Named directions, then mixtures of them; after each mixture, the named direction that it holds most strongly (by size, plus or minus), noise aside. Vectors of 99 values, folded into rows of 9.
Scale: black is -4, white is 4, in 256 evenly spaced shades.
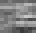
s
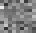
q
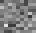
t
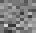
t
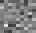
t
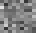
q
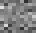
q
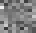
q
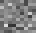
t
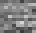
s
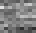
s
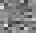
q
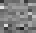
t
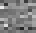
q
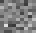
t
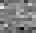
s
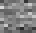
s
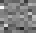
t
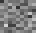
t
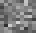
t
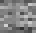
s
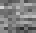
s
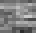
s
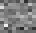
q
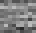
s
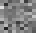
q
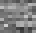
s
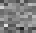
t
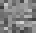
q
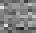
s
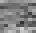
s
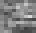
s
